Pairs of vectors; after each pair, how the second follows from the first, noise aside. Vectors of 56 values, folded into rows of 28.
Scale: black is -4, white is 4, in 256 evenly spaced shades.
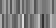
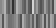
reversed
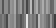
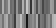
negated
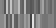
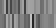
negated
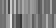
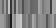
negated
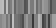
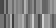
negated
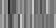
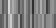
negated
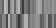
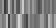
negated
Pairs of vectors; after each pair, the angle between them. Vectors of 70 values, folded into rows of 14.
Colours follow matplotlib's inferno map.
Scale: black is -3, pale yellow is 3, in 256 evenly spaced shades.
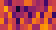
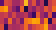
partly aligned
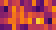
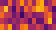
nearly opposite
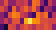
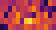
nearly parallel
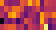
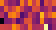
nearly parallel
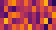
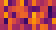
partly opposed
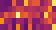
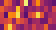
orthogonal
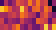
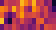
partly aligned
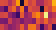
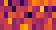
orthogonal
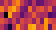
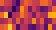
nearly opposite
